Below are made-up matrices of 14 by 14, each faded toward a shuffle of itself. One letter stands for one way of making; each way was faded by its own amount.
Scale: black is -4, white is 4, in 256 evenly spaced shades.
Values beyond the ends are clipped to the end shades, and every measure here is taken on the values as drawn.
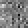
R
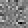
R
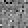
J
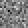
J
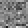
R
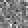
J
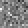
J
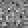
J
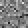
J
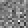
R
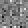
R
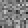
R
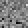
J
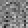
R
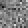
J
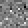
J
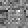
R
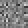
R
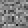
R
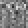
R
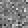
J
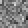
J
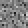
J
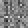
R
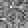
J
